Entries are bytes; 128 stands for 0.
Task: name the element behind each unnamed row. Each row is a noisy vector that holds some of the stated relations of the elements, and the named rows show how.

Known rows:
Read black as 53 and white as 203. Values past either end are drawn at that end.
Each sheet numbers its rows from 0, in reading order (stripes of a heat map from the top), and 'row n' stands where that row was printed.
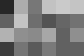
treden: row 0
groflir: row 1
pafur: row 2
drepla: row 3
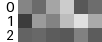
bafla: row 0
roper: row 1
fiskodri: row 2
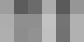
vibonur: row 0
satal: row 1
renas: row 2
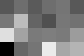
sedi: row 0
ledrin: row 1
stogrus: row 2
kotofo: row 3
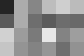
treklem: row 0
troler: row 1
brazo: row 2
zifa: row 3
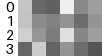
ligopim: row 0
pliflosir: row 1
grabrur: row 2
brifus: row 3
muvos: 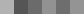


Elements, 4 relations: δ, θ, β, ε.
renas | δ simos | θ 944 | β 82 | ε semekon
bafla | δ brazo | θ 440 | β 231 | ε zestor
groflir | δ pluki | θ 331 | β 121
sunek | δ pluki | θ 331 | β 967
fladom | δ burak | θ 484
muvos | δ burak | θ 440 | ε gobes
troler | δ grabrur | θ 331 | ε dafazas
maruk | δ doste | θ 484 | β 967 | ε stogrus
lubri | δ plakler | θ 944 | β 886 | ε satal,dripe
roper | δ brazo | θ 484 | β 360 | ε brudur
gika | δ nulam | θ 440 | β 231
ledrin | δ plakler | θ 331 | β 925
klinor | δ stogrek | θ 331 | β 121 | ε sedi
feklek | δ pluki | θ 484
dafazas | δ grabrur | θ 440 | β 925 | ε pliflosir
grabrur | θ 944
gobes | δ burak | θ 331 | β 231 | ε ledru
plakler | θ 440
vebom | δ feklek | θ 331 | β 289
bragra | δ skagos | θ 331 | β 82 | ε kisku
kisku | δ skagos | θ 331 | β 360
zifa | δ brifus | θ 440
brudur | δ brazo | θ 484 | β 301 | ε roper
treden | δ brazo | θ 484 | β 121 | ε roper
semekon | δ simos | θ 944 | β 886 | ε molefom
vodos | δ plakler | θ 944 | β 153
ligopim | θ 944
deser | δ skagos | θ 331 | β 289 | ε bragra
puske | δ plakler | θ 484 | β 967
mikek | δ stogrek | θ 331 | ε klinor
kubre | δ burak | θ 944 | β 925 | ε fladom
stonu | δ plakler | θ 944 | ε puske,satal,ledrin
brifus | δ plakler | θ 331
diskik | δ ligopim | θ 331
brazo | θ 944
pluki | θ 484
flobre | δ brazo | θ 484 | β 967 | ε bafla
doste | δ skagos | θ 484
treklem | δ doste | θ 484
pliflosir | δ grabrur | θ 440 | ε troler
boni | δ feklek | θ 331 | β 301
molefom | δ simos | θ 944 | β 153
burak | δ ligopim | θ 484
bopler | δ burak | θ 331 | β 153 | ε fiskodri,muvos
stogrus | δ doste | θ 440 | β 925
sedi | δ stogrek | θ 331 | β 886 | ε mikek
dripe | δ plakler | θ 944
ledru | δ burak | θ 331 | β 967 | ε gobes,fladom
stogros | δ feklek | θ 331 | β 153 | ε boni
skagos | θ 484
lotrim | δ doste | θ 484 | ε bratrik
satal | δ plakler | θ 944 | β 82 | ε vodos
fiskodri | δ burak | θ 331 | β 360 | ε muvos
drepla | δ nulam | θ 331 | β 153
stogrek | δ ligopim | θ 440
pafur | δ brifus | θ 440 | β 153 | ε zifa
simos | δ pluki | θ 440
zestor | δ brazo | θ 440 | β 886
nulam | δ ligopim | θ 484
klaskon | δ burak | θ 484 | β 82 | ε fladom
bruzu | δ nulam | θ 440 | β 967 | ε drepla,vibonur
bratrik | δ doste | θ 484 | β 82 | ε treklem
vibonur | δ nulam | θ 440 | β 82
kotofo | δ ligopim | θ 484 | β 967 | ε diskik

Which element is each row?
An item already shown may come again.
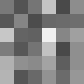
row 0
bruzu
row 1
klinor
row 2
ligopim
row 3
bruzu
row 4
pafur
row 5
muvos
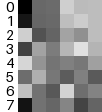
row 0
klaskon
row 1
fladom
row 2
kubre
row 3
brudur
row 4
dafazas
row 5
kisku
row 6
stogrek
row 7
ledru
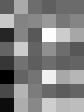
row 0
troler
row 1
zestor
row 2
nulam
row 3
brifus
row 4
bopler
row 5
kotofo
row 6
stogros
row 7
bratrik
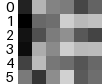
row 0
sunek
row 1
klaskon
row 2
gobes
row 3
bratrik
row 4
bragra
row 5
gika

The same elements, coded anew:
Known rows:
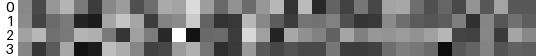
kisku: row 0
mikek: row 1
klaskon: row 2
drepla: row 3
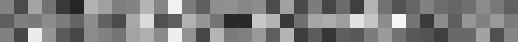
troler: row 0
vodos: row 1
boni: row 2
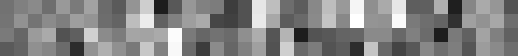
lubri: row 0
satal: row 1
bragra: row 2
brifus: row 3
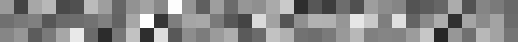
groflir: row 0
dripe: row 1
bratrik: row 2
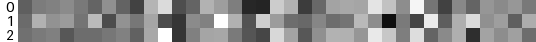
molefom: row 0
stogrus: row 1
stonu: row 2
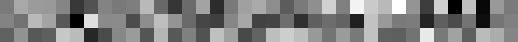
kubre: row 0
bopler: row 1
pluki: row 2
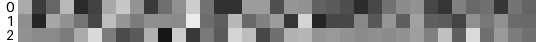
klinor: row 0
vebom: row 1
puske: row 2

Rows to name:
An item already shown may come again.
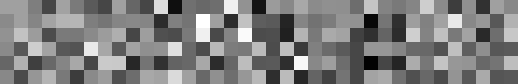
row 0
fladom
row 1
bafla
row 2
muvos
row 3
sunek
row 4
stogrek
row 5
kisku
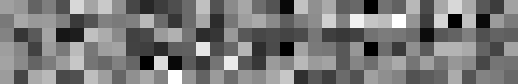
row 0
bruzu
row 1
kubre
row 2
drepla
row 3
gika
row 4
kotofo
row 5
groflir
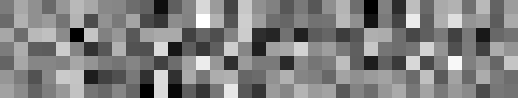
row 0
zestor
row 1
stogrus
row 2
gobes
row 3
burak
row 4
pafur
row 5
roper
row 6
kotofo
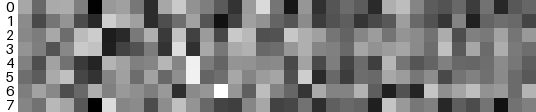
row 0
fiskodri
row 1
sedi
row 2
brudur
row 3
roper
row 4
troler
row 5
ledrin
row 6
pliflosir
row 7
bopler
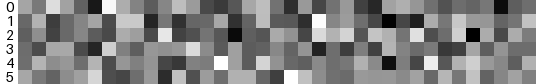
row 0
ledru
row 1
stogrek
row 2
ligopim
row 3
stogros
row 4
dafazas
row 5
treden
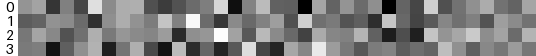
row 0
vibonur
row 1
brifus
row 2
zifa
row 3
nulam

